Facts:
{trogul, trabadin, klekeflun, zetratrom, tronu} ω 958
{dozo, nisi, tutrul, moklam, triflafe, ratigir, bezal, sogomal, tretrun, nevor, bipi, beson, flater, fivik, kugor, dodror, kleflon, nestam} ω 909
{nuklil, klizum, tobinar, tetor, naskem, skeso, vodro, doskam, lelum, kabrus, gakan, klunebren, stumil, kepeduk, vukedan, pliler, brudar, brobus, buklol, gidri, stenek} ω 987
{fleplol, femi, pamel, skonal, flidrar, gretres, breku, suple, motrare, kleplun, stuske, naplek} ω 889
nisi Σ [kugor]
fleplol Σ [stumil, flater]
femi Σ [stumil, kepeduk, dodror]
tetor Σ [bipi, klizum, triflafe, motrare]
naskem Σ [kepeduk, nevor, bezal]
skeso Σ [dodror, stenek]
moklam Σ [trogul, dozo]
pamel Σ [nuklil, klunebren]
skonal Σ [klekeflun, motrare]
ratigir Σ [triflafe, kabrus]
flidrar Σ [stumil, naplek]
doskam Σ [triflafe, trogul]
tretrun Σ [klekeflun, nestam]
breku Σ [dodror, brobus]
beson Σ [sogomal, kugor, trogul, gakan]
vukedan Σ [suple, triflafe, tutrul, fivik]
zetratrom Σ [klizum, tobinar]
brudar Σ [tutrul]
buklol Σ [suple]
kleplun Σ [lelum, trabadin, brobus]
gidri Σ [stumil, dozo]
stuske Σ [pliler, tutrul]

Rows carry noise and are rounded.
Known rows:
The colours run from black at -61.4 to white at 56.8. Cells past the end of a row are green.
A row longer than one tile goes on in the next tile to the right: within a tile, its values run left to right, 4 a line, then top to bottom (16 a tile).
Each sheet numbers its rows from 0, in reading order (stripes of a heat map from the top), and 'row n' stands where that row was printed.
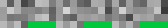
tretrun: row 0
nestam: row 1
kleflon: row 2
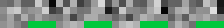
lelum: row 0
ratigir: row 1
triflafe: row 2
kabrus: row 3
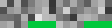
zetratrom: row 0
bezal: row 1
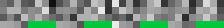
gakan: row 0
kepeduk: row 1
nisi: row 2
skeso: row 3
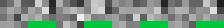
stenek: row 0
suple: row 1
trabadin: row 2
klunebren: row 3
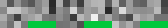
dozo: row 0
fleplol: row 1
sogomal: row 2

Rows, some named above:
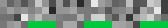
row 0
gretres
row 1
skonal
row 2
naskem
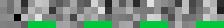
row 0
femi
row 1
stenek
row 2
skonal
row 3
tetor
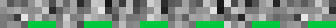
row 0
naplek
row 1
vukedan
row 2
tetor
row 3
kabrus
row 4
beson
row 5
gretres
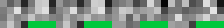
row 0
buklol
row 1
buklol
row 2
brobus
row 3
brudar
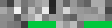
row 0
stumil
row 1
nestam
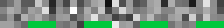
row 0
stenek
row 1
gidri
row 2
kugor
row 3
kleplun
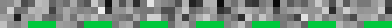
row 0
dodror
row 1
pliler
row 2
skonal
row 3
doskam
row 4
trogul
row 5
naplek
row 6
flater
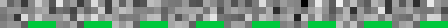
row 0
pamel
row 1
stuske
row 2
tretrun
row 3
klekeflun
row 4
motrare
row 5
breku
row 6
tutrul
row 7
skonal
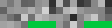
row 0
tronu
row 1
moklam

